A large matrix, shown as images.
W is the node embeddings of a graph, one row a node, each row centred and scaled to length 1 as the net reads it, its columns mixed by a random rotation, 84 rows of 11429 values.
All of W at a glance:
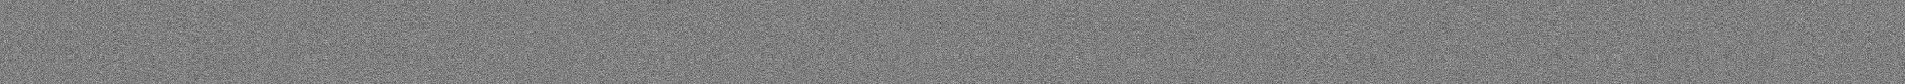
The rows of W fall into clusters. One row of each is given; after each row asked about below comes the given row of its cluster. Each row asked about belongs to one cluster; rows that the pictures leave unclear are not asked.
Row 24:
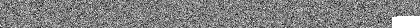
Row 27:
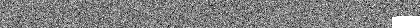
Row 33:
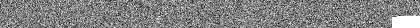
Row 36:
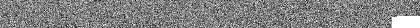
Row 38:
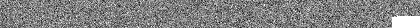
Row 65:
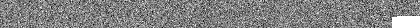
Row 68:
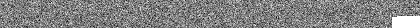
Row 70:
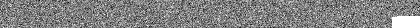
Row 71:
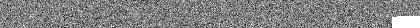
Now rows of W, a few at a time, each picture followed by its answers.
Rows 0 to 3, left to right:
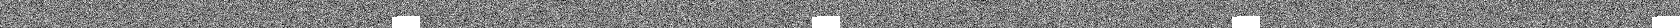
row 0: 24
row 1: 71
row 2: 71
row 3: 24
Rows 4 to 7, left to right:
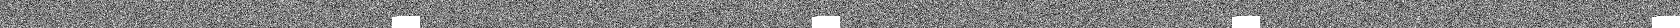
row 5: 36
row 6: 27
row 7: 33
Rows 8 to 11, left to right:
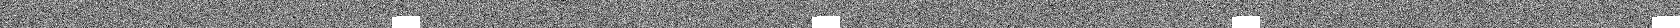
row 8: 27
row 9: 71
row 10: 27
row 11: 68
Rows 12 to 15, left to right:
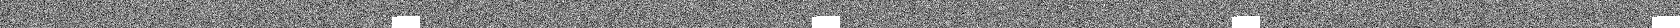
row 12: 70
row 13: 33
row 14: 38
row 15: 68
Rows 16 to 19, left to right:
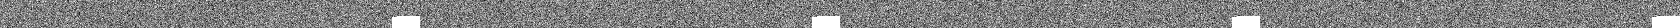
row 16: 27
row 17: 70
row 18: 33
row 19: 33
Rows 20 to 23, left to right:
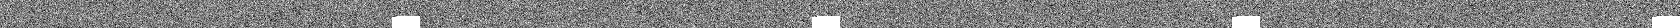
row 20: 36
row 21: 38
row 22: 27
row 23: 27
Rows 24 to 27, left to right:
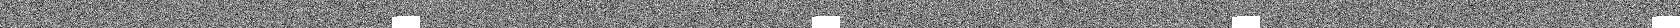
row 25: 36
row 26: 68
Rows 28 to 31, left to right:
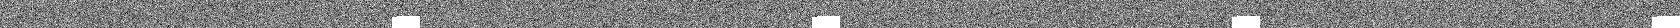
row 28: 27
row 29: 24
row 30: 38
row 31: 70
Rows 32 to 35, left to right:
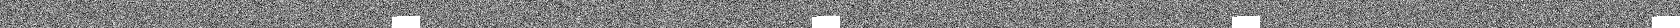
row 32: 70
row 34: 68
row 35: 38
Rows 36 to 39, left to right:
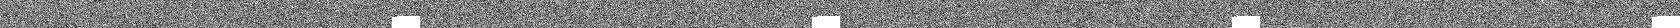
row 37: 70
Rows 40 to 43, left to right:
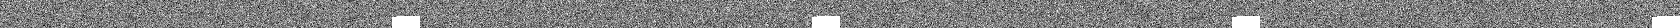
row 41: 38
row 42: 65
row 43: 68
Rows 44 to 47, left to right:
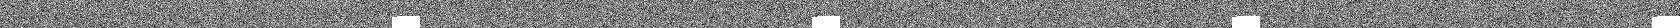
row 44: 68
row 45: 24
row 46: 33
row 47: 36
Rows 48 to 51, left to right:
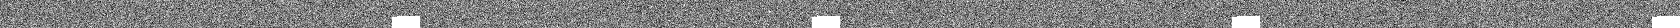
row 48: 70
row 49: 38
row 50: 70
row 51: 71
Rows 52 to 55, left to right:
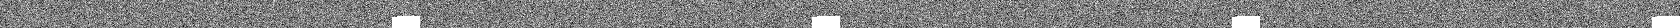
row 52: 24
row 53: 70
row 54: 36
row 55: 36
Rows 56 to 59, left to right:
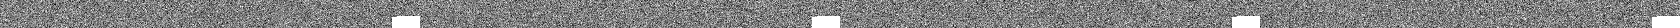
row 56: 65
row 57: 36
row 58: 65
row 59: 65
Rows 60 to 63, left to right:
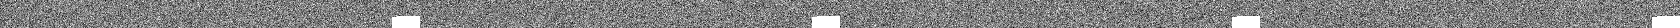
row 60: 33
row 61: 70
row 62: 65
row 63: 68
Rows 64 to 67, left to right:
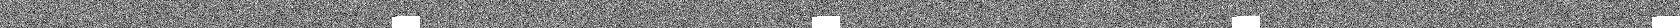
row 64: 36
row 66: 33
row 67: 65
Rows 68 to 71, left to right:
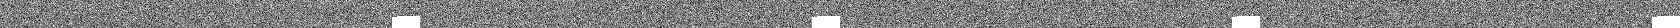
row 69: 38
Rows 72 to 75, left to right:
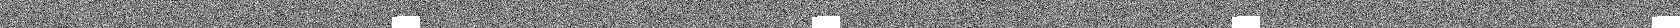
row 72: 36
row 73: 24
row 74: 71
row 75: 70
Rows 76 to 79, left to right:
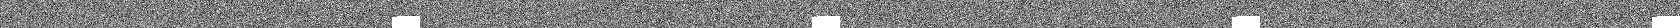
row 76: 65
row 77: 38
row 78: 70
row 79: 65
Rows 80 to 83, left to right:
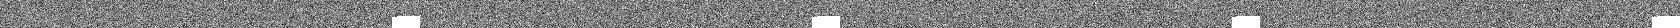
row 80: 24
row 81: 38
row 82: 36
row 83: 38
